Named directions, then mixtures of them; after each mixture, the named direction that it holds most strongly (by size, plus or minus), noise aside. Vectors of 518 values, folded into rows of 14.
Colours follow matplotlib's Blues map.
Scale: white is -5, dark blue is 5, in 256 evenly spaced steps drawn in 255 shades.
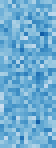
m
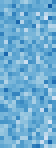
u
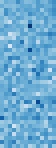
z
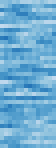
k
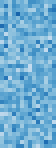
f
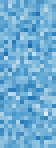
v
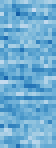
k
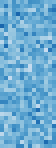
f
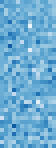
z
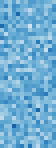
f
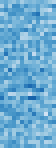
v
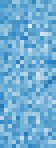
m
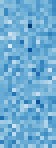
z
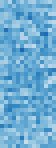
m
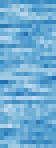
k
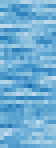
k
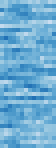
k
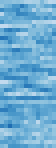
k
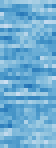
k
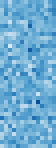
z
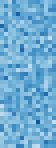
f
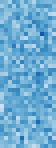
m
